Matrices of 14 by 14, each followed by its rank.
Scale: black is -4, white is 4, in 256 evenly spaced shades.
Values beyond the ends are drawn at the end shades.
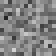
full rank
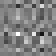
two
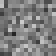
full rank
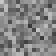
full rank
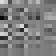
two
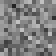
full rank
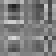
two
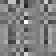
two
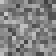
full rank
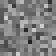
full rank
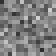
full rank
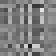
two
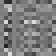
two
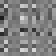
two
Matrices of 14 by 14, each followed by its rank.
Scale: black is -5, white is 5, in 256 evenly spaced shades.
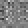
three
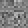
three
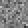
full rank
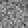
full rank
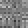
three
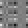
one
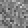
full rank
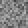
full rank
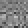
three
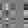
one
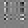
one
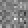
three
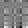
one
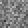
full rank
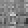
three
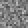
full rank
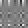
one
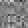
three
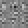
three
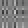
one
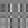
one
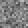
full rank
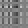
one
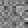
three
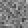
full rank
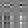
one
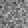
full rank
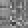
three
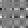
one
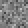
full rank
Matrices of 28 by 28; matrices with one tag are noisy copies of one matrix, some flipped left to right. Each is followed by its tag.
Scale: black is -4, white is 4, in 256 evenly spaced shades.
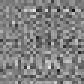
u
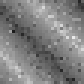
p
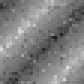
p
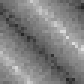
p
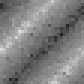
p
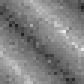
p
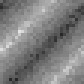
p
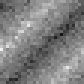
p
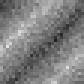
p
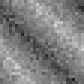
p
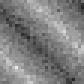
p
